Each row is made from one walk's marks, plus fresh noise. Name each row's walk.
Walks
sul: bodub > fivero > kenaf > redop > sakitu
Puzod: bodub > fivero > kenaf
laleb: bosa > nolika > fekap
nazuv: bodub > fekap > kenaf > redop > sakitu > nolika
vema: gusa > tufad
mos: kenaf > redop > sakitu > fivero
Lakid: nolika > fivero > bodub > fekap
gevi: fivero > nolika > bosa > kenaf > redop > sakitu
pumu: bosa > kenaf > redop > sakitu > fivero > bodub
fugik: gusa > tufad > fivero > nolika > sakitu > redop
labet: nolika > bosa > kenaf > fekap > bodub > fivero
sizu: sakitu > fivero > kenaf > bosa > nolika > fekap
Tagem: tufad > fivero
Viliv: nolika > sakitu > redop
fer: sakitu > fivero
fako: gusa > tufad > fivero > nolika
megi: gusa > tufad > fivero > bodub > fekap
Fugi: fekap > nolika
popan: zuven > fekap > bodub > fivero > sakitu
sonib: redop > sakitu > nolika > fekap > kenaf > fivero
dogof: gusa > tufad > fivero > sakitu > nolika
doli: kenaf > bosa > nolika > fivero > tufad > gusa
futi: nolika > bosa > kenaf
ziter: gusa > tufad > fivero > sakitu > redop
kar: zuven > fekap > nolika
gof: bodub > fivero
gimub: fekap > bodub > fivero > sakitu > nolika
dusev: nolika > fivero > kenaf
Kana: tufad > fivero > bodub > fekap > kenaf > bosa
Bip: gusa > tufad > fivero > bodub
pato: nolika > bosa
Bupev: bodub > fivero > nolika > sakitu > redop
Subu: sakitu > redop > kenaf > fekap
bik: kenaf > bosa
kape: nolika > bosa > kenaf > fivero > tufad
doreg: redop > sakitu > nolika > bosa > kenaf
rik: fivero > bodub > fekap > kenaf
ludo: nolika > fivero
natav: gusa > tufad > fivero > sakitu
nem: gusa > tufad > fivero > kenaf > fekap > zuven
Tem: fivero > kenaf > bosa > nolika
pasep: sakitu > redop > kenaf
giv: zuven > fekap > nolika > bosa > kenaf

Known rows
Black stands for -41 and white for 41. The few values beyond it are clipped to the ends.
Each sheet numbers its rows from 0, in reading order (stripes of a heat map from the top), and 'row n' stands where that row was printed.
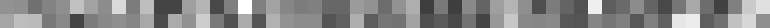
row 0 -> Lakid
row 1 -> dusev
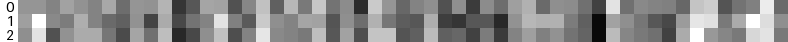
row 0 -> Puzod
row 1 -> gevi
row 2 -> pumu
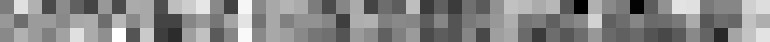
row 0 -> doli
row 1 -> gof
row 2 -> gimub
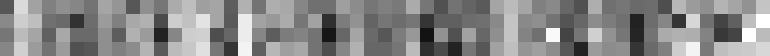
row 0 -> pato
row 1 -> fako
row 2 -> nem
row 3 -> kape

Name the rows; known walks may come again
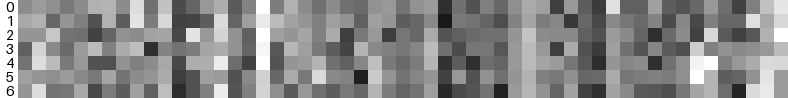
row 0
Lakid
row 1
Bupev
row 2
fako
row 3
laleb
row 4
kape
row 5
Puzod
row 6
sonib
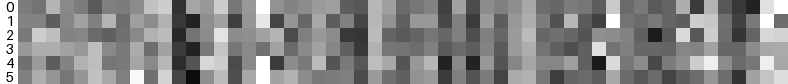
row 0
Bip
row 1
rik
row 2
natav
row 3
fer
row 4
Kana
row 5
gimub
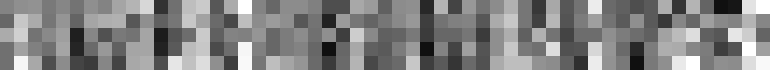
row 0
megi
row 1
kar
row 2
mos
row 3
nem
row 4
doli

